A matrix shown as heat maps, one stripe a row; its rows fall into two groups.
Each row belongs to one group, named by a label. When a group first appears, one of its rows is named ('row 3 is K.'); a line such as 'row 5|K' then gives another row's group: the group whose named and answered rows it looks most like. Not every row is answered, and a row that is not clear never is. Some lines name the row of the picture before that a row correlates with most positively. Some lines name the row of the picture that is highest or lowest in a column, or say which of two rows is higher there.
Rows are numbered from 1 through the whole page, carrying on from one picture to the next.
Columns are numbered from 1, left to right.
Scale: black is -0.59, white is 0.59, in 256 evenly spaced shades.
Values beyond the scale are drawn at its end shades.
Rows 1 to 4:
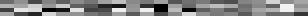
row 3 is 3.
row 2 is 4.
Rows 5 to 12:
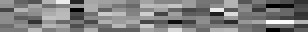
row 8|3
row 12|4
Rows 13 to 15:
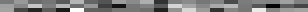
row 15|3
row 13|3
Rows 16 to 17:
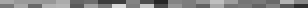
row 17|3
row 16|4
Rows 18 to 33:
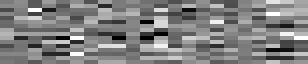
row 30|4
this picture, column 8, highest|29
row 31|3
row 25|3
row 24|4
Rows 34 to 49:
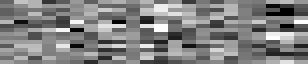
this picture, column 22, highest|39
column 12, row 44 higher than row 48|No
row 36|4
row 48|3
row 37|4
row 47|4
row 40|4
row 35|4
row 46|4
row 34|3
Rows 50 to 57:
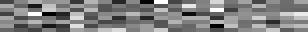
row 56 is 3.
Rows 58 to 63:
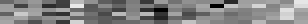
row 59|3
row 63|3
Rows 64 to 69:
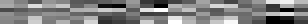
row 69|4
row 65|4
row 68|4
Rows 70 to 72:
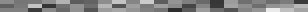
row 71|3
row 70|3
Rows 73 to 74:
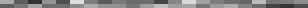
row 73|3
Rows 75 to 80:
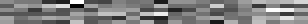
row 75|3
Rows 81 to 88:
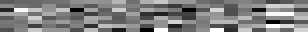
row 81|4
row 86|4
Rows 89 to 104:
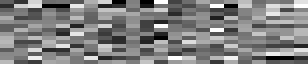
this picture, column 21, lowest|103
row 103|4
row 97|3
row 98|4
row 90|3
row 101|3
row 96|3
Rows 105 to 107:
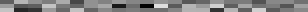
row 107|3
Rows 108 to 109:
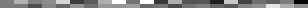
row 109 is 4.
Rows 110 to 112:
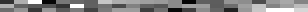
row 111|3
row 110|3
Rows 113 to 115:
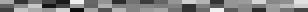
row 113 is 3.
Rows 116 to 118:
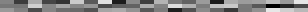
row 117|4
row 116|3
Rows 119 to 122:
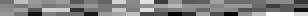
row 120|4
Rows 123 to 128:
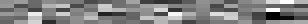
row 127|4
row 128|3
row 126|4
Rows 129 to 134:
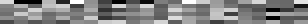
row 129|3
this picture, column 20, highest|132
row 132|3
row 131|4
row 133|4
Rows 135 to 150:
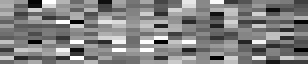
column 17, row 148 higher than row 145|No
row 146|4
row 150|4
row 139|3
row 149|3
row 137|4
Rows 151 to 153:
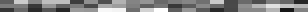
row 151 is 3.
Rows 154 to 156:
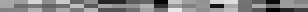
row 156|4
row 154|4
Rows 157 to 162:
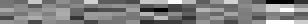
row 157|4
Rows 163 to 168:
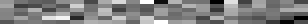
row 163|3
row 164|3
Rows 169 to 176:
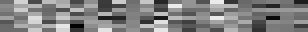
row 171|3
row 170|4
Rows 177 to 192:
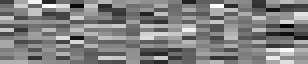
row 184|3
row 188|4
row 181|3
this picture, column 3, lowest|191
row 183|4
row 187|3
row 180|3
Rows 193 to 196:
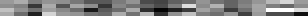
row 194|3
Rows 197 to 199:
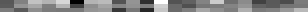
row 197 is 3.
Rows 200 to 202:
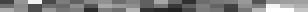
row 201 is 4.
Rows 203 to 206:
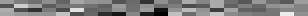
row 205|3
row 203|3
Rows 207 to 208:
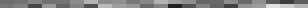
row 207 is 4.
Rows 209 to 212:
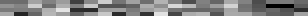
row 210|4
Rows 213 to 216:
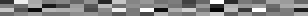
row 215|3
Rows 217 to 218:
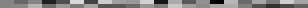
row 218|4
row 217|3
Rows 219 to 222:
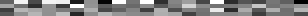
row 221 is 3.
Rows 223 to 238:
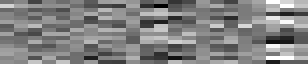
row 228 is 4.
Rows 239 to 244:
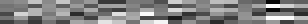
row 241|4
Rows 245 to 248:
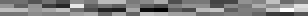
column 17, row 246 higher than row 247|Yes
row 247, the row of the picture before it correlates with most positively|243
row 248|4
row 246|3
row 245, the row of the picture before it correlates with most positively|244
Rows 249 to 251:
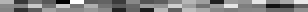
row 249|3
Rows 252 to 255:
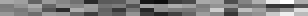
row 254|3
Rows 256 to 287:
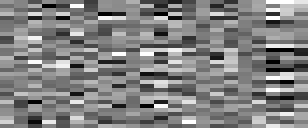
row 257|3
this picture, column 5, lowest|260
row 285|3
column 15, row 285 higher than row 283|Yes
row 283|4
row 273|4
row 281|3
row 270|3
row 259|4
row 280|4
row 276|4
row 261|4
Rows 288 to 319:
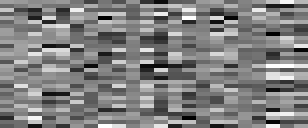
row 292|3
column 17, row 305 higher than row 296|No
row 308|4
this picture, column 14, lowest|317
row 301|4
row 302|4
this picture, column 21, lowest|289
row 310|4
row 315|4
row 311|3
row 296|4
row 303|3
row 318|4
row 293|3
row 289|4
